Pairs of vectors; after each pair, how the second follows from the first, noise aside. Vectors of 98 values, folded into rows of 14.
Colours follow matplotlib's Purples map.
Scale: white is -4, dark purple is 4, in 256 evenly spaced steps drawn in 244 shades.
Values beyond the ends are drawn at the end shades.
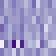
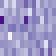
shuffled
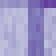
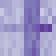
wrapped around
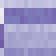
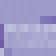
partly zeroed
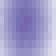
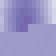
partly zeroed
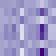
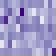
shuffled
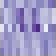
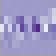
partly zeroed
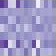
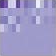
partly zeroed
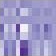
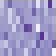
shuffled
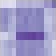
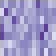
shuffled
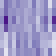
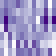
scaled up
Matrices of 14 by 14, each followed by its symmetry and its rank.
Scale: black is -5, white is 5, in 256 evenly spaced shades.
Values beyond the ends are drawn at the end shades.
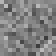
symmetric, full rank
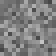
symmetric, full rank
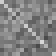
symmetric, full rank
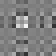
symmetric, rank one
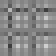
symmetric, rank one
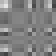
symmetric, rank one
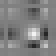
symmetric, rank one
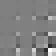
symmetric, rank one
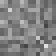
symmetric, rank three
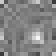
symmetric, rank three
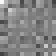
symmetric, rank three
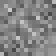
symmetric, full rank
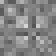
symmetric, rank three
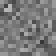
symmetric, full rank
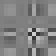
symmetric, rank one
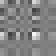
symmetric, rank one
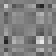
symmetric, rank one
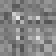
symmetric, rank three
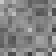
symmetric, rank three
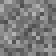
symmetric, full rank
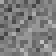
symmetric, full rank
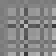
symmetric, rank one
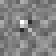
symmetric, rank three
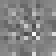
symmetric, rank three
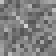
symmetric, full rank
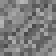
symmetric, full rank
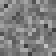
symmetric, full rank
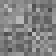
symmetric, rank three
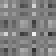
symmetric, rank one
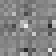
symmetric, rank three
